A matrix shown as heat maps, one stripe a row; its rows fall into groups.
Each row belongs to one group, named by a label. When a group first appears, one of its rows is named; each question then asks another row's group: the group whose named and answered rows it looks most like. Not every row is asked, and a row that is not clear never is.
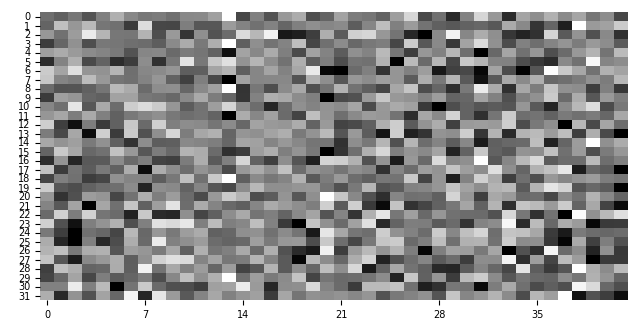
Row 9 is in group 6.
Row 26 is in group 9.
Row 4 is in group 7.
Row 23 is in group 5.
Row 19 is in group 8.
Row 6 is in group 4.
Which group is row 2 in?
9
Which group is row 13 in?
8
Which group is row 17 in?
8
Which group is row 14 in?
7
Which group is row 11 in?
7
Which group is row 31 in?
8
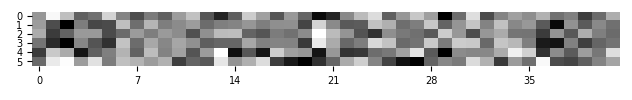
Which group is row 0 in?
6
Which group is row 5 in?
9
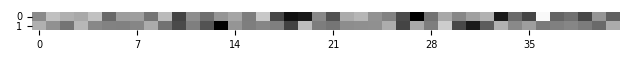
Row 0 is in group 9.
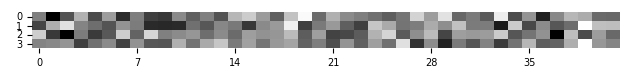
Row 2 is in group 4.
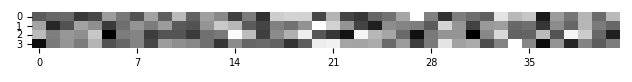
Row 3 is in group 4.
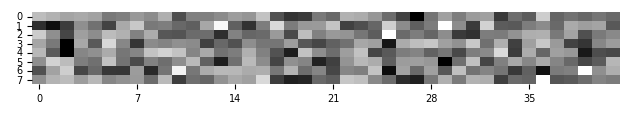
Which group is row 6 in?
7
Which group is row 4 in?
5
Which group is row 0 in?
9
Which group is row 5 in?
6
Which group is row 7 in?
9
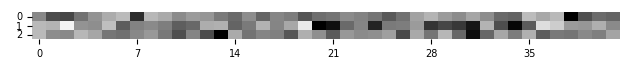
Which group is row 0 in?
8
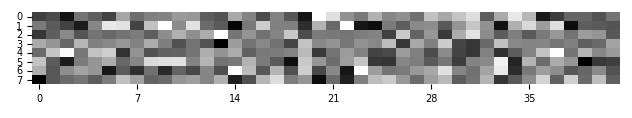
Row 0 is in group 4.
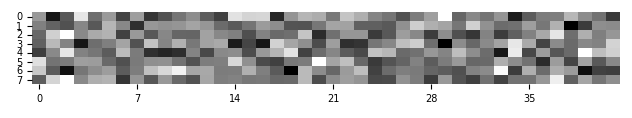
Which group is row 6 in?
5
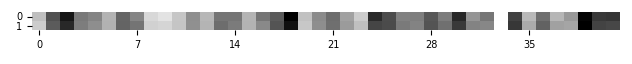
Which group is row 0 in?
5
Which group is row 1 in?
5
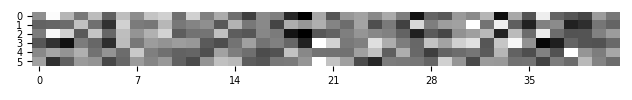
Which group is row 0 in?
9
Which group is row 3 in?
4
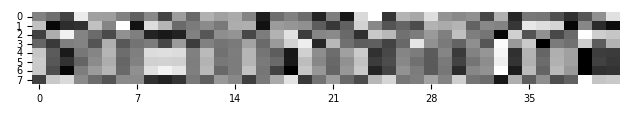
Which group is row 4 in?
5
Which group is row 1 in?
8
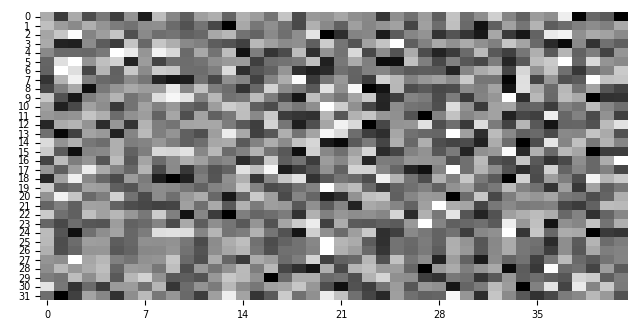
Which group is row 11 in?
9
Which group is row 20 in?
6
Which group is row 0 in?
8
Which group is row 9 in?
5
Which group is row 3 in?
4
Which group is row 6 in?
9
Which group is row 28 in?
9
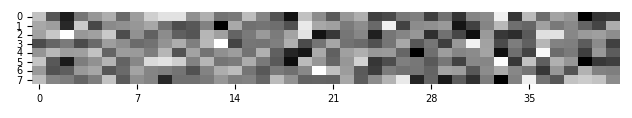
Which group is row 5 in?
5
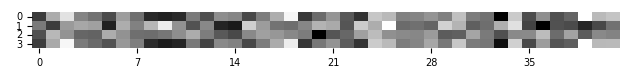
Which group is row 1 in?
4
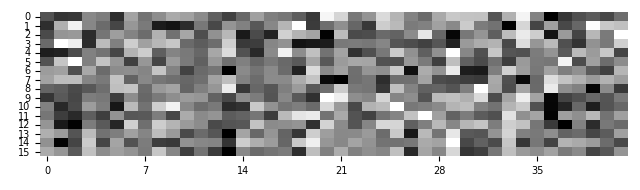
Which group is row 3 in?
9
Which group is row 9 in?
4
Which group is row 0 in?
4
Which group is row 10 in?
4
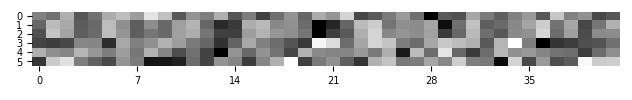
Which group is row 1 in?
6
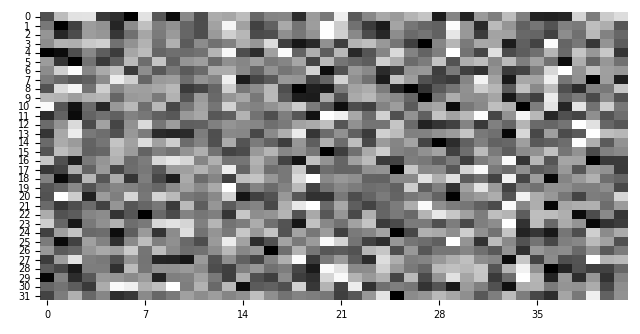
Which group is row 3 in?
9
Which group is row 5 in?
4
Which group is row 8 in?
9
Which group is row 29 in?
4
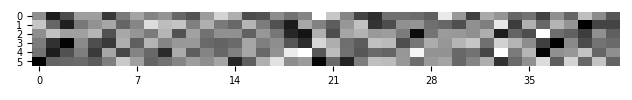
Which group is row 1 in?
5
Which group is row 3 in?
4
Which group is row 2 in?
9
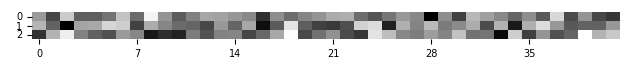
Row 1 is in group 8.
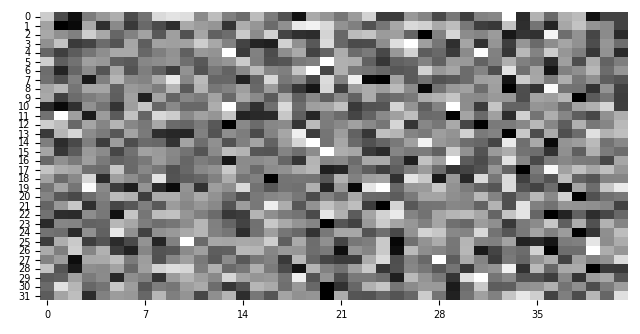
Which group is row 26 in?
7
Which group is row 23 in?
6
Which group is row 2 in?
9
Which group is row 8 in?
9
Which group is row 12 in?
7
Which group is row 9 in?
8
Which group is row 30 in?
6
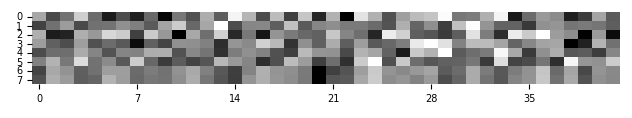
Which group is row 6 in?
6
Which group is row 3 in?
8
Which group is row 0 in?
8
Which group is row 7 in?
6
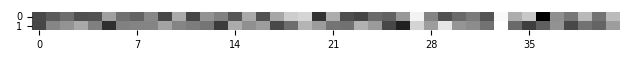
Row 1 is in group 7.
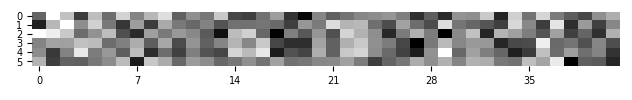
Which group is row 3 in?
9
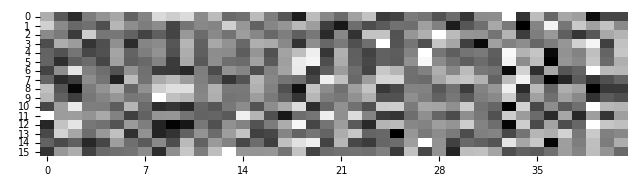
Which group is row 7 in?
4
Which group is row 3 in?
7
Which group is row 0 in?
5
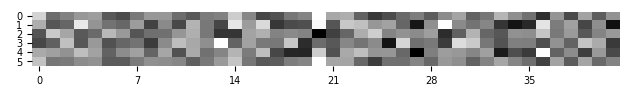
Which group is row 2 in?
6
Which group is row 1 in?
9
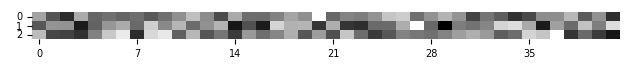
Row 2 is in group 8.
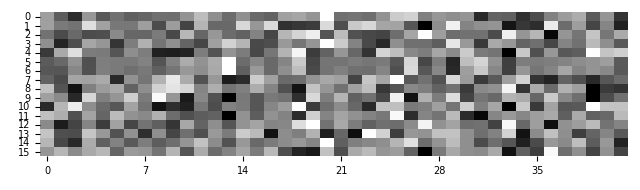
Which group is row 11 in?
7
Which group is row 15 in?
9
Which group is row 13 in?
8
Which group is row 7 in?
4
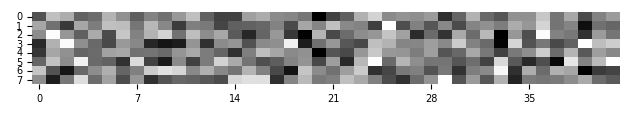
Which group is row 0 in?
6
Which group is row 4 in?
6
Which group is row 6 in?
5
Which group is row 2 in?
9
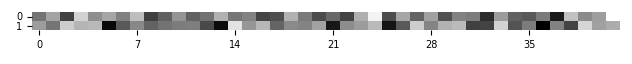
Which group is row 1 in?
7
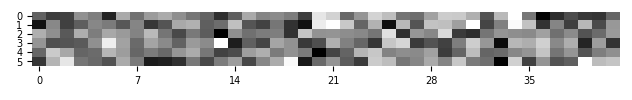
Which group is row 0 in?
4
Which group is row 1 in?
4
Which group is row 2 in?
7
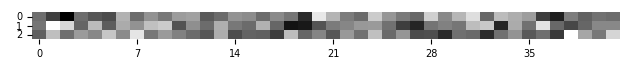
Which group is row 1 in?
9
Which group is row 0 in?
4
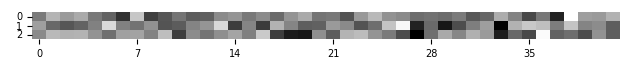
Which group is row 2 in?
9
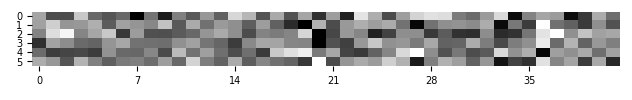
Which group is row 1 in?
9
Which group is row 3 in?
6
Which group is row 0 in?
8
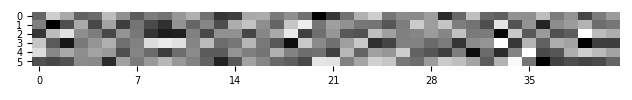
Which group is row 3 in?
5
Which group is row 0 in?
6
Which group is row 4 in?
7
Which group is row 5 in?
4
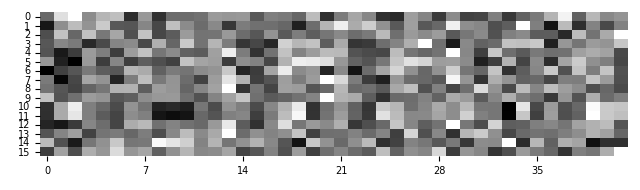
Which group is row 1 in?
4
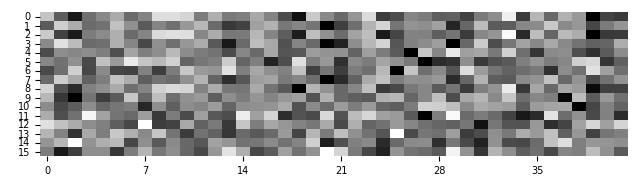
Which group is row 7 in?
6
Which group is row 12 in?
7
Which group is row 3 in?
6
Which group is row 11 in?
9
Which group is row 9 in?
4
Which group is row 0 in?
5
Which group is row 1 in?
6
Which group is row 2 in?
5
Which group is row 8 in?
5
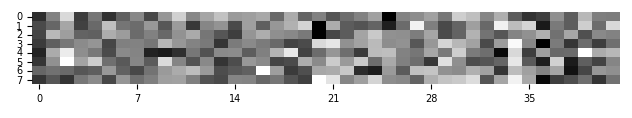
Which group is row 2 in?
6
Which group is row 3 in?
4
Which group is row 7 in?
4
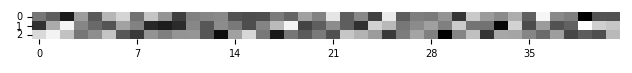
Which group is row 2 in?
6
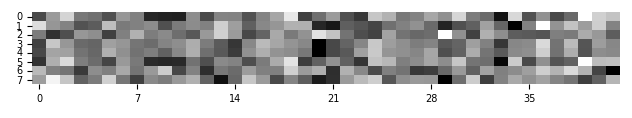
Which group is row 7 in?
6
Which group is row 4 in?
6
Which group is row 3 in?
6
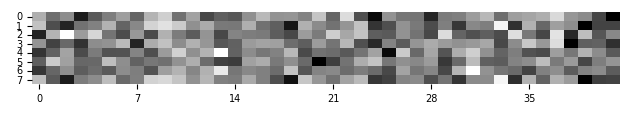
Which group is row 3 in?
8
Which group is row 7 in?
5
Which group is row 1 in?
5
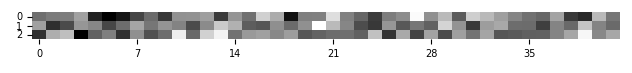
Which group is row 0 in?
8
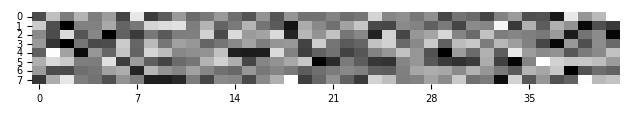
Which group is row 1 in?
5
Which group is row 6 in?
8
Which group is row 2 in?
8
